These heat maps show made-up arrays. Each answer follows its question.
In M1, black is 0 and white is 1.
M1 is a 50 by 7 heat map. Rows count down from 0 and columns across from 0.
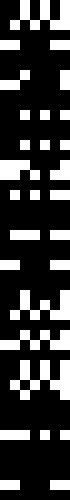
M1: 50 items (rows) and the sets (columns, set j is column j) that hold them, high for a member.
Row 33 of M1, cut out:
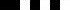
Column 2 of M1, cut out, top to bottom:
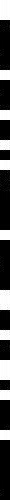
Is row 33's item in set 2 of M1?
yes
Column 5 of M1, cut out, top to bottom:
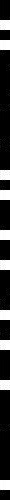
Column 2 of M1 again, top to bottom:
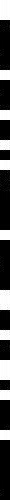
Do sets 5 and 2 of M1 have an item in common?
yes
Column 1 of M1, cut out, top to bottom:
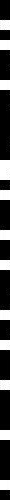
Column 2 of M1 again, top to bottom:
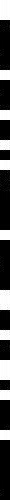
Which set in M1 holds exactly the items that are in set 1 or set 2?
6
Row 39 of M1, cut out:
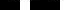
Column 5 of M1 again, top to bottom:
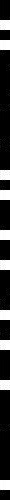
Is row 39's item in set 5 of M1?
no
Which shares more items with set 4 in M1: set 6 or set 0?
set 6
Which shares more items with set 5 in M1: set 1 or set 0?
set 1
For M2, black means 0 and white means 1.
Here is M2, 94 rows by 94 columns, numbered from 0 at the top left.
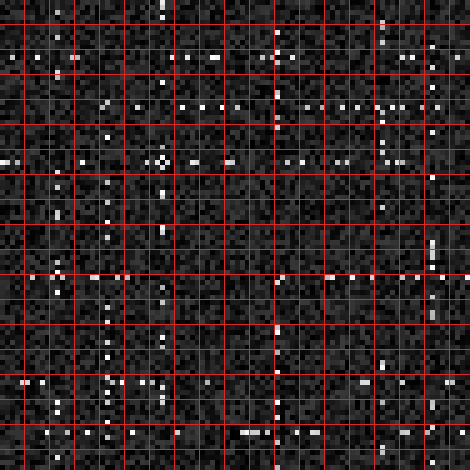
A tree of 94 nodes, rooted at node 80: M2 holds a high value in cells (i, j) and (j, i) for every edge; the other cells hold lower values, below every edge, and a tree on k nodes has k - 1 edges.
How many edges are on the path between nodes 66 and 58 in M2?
4
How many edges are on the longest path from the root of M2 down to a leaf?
2
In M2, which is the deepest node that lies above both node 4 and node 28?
76
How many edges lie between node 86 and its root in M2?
1
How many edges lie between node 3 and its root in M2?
2
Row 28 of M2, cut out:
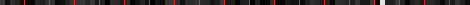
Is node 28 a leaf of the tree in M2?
yes
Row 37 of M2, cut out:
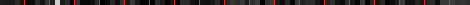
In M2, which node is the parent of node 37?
11
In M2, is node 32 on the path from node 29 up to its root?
yes
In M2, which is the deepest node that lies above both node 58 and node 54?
11
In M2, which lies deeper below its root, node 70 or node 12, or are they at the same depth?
the same depth
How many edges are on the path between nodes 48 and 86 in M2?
1
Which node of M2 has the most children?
32
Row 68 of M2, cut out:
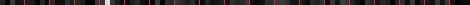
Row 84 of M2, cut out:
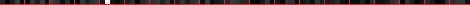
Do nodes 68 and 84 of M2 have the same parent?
yes
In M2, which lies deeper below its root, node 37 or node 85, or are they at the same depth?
the same depth
